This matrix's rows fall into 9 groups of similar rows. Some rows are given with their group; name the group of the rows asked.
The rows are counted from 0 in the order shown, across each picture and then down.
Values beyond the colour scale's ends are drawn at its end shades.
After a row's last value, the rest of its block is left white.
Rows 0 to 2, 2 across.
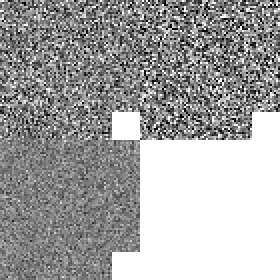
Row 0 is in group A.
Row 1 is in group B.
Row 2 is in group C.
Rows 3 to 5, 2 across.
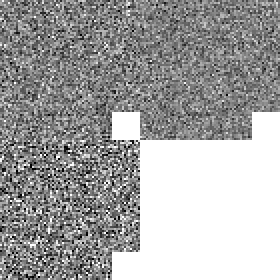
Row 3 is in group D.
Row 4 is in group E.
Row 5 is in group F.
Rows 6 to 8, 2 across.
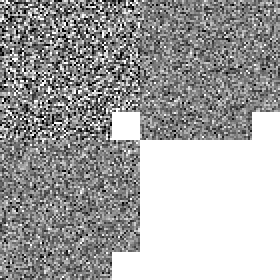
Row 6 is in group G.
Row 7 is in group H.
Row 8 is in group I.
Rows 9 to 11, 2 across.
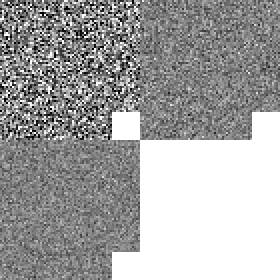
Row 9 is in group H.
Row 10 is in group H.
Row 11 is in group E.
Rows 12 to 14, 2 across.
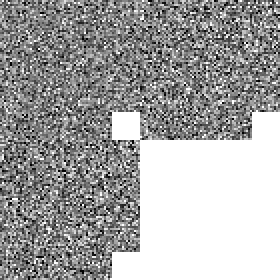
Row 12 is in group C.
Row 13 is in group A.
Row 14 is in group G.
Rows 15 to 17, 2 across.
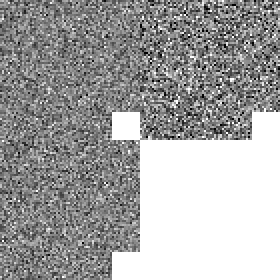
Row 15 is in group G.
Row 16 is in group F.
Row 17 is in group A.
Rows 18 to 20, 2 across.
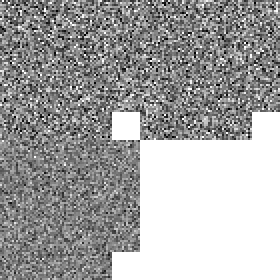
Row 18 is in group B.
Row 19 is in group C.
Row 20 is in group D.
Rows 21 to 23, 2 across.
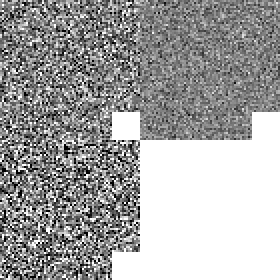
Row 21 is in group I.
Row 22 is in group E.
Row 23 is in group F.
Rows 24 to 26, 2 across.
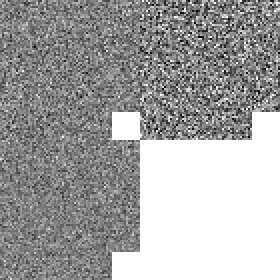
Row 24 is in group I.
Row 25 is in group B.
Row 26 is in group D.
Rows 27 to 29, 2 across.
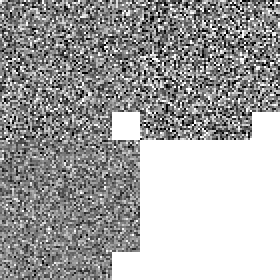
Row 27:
I
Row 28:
G
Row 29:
G
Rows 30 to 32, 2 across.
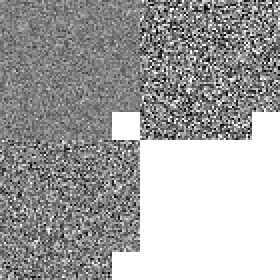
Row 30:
I
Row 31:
F
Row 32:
F
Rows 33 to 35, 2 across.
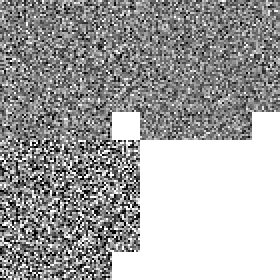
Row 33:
C
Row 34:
D
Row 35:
D
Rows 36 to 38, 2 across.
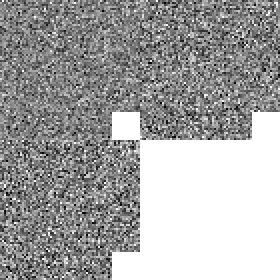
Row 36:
B
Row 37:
E
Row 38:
C
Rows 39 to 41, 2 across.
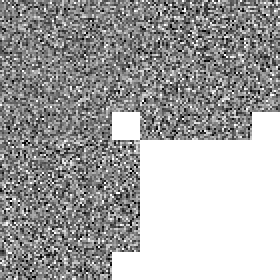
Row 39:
B
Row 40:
B
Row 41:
C
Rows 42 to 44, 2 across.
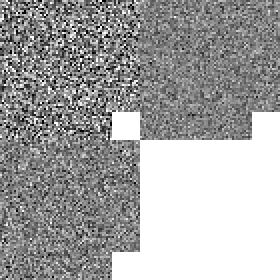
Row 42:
G
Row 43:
D
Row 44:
I
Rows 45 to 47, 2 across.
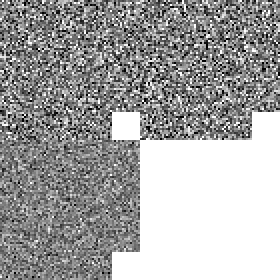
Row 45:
C
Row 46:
I
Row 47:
F
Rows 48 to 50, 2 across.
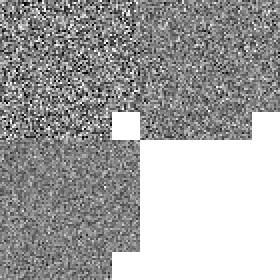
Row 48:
I
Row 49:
I
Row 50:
G
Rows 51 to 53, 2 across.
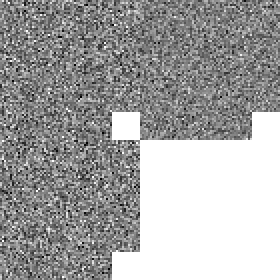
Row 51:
C
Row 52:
G
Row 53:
A
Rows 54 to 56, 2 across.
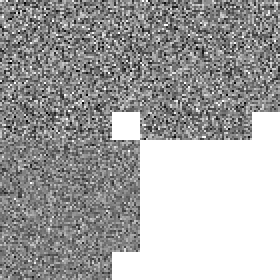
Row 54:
E
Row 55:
E
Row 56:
F
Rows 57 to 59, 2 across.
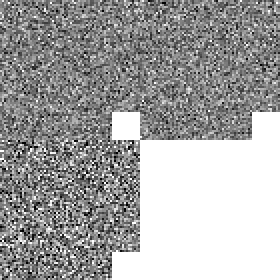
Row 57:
B
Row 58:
A
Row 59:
A
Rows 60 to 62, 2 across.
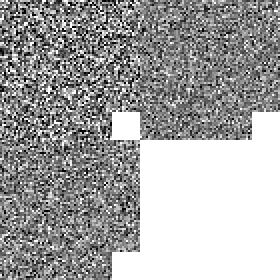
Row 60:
G
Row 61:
F
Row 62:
H
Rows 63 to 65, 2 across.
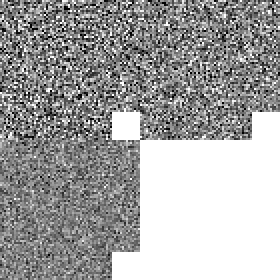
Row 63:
F
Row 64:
A
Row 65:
D
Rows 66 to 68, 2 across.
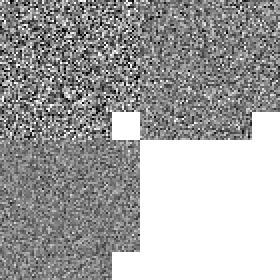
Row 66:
D
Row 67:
G
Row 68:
D
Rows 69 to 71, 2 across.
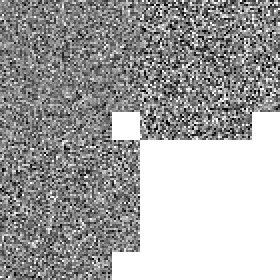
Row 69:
D
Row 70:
B
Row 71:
F
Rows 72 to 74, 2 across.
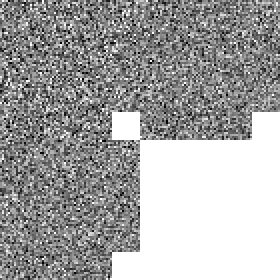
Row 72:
I
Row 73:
E
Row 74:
G
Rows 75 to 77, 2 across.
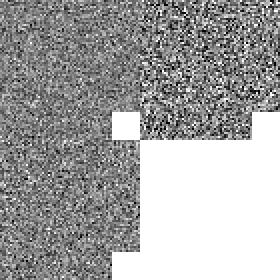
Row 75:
F
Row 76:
B
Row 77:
C
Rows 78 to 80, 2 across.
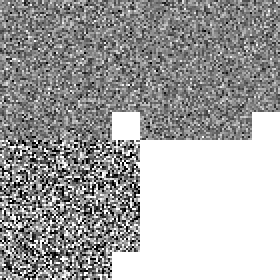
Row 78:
C
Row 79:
I
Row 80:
E
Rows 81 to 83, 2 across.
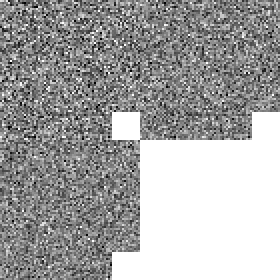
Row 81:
E
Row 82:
E
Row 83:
G
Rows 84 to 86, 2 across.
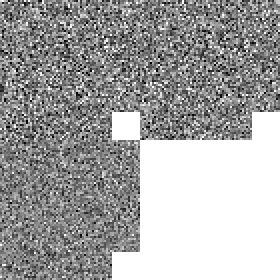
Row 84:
I
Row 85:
I
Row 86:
E
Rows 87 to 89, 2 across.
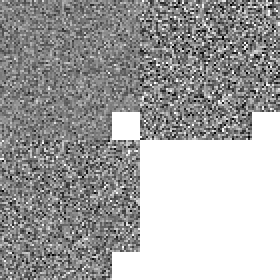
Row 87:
H
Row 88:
D
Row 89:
D
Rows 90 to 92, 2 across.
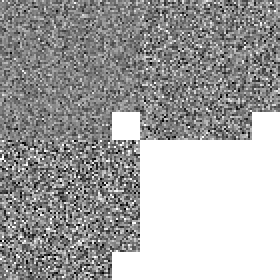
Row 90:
B
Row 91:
C
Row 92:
A
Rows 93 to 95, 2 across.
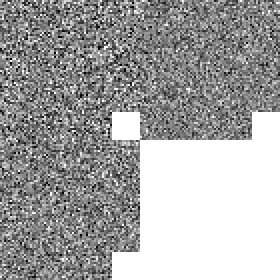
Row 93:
C
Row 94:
A
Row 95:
E
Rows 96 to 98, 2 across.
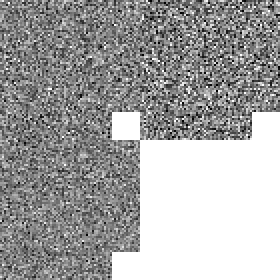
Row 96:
C
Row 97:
G
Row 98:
E
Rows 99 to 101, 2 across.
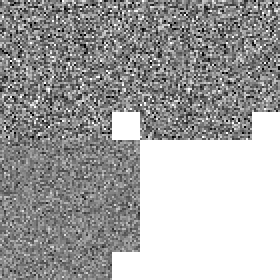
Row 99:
F
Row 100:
F
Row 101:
H
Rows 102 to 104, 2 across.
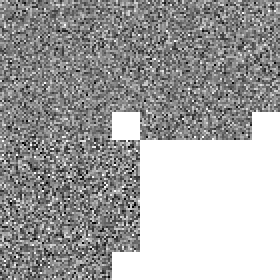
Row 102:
E
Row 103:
C
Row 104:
D
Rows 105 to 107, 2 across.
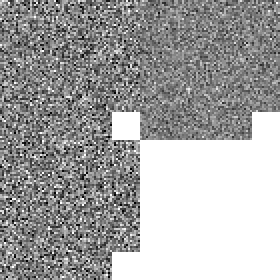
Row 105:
D
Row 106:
A
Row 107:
C
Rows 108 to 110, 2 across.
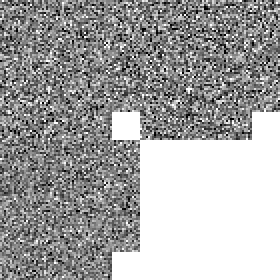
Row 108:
H
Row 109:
F
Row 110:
H
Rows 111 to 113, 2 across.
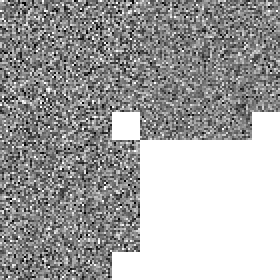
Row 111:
A
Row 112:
D
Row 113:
C
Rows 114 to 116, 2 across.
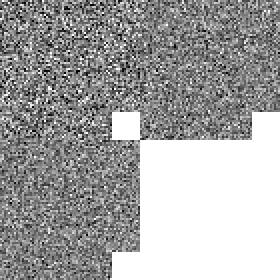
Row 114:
H
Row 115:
I
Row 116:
G
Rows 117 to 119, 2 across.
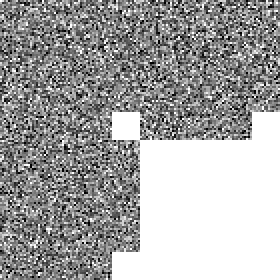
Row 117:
I
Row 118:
D
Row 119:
F
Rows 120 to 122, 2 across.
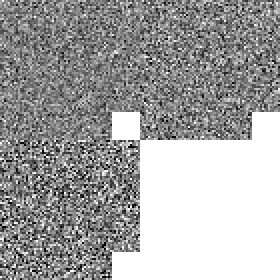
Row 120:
D
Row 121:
C
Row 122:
D
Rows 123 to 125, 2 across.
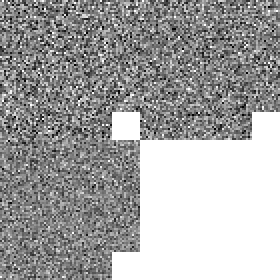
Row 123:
B
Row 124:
D
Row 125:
E
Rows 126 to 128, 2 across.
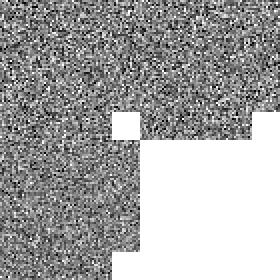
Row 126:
E
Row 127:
B
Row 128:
F
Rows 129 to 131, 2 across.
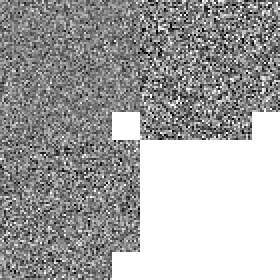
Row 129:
I
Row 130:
F
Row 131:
H
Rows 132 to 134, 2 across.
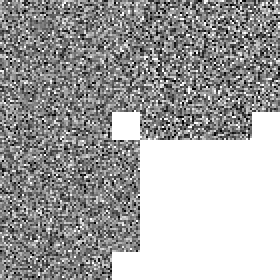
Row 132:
C
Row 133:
G
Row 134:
F
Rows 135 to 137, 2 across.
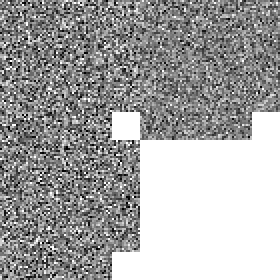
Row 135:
C
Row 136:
B
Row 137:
H
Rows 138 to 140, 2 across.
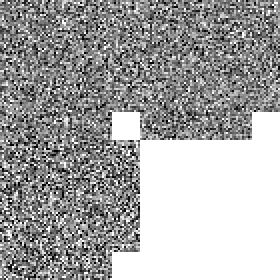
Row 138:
C
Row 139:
E
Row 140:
E
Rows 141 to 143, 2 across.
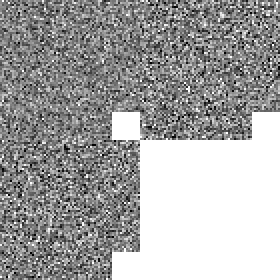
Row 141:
B
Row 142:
E
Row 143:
F
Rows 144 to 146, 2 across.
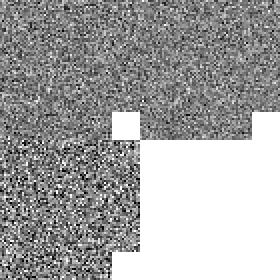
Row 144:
F
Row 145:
A
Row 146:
C
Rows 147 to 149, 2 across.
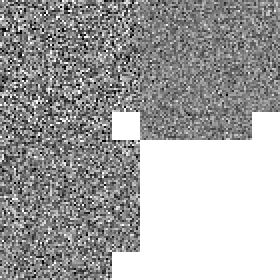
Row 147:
F
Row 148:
E
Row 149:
G
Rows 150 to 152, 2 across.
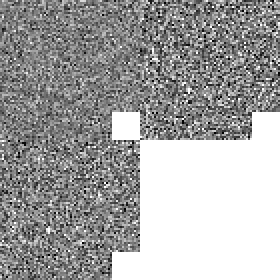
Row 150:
F
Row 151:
G
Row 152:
A
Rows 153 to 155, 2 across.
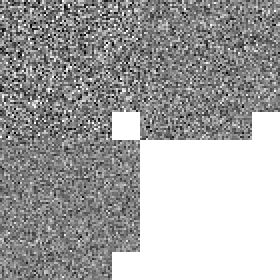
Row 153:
F
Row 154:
I
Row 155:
H
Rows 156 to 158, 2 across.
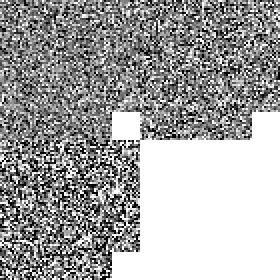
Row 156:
B
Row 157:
H
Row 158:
D
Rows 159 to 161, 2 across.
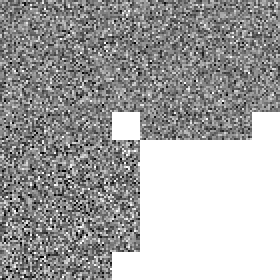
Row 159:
I
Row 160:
E
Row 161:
I
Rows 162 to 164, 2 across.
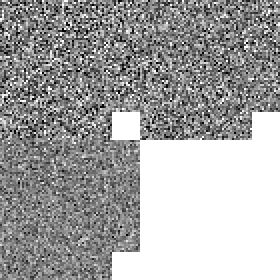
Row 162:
H
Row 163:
I
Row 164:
B
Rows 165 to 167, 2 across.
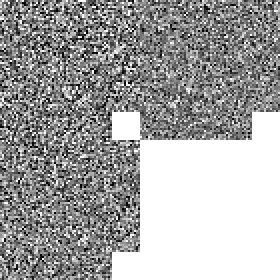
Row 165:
D
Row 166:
F
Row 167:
B
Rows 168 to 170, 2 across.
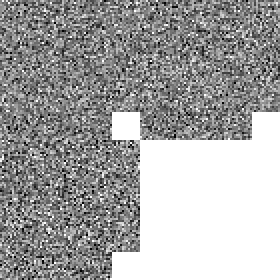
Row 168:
B
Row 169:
E
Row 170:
G
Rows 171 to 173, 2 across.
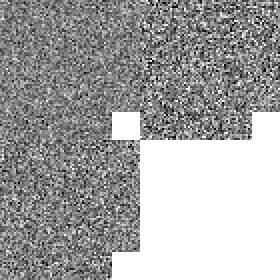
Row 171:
G
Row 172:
E
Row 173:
G
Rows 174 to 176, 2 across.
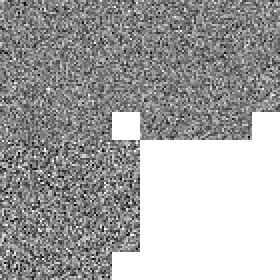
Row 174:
A
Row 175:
B
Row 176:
B
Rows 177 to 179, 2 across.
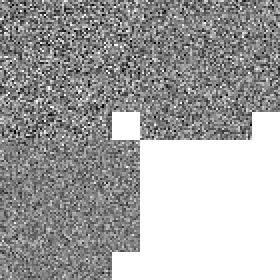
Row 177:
H
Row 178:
G
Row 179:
A
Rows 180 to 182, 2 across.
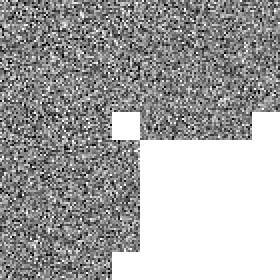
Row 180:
E
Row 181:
B
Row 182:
F
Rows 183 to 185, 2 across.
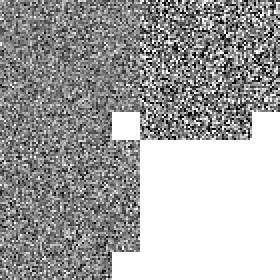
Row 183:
D
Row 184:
C
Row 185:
D
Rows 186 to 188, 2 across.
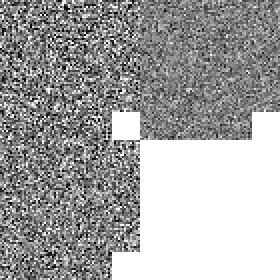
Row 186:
F
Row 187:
F
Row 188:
C
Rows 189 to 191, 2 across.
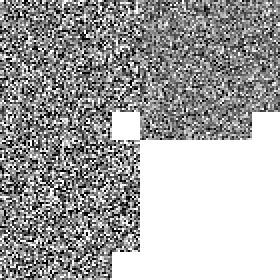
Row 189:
C
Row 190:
I
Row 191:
H
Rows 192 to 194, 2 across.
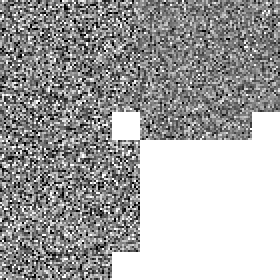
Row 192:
F
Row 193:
I
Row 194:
E
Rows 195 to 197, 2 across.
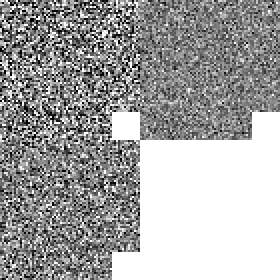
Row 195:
E
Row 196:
A
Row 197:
I
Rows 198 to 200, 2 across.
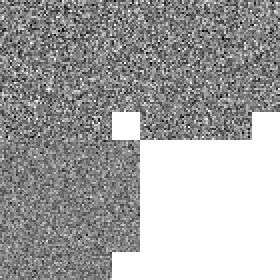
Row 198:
F
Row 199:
C
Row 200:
G
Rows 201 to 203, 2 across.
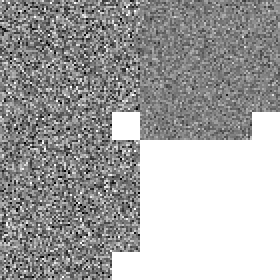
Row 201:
B
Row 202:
G
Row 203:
I
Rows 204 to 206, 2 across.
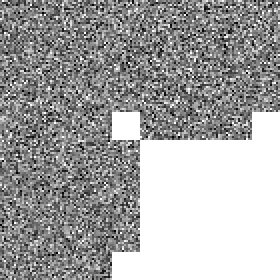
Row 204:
H
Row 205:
F
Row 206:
D
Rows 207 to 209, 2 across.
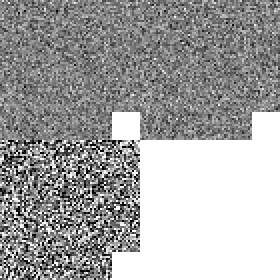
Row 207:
B
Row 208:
B
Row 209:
G
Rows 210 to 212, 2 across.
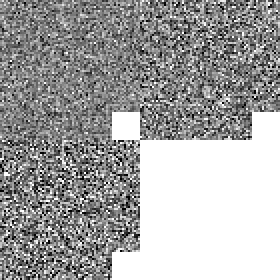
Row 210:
E
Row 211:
D
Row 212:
H
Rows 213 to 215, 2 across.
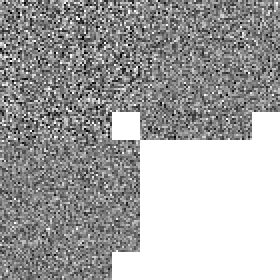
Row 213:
C
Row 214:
E
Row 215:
A
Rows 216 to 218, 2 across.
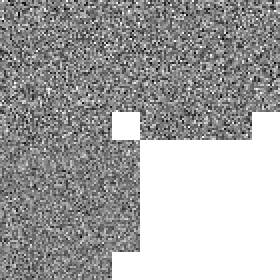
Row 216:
A
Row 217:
C
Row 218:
I
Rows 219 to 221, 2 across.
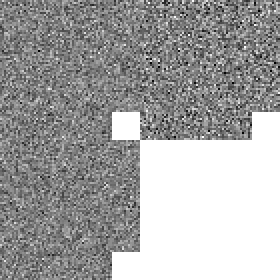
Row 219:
H
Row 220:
C
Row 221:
D
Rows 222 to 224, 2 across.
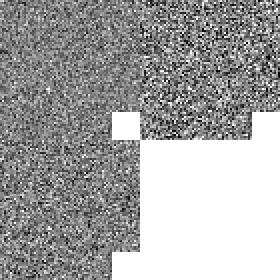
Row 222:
A
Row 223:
H
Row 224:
H
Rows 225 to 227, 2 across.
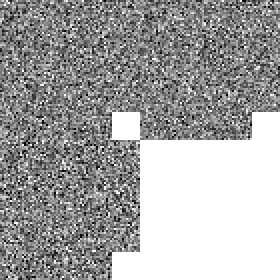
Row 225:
G
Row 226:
G
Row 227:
C
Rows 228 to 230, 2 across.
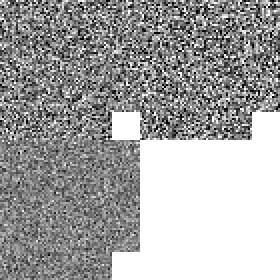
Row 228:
D
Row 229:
B
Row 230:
B
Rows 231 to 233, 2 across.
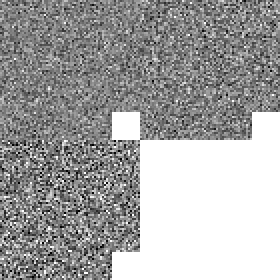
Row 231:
H
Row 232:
G
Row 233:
H
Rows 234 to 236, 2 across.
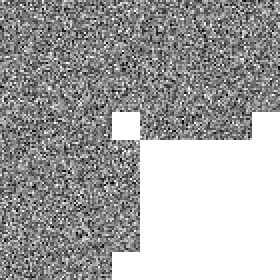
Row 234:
H
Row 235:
G
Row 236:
I
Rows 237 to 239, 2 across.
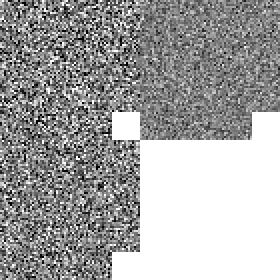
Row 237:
A
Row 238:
G
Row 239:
C
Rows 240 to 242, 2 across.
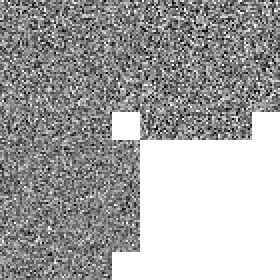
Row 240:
B
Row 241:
B
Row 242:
H
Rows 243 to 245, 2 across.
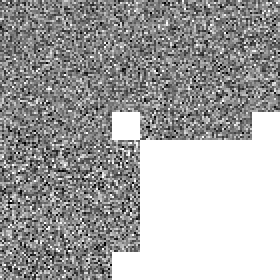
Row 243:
H
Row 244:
I
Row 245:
E
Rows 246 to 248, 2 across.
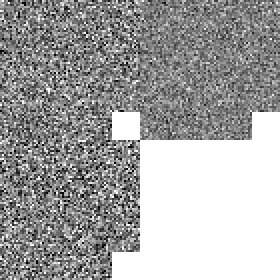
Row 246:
A
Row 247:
A
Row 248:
D
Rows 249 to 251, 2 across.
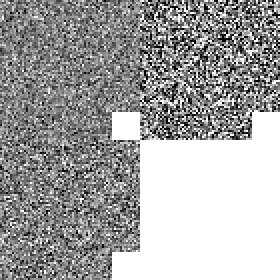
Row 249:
G
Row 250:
A
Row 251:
H
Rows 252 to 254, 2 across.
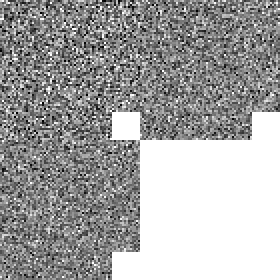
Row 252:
G
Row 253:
B
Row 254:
F
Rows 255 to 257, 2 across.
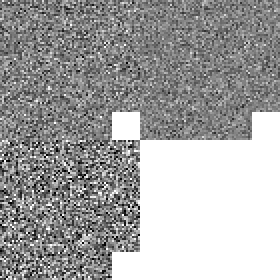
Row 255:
H
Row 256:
H
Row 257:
D
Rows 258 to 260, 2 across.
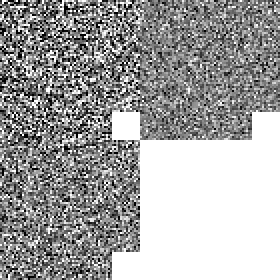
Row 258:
F
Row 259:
A
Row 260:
F
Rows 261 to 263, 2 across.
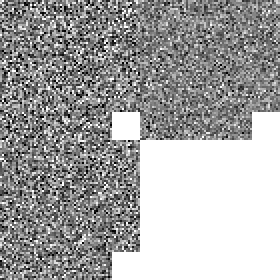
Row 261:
I
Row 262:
I
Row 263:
D
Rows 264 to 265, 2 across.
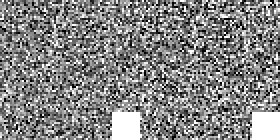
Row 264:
B
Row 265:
B
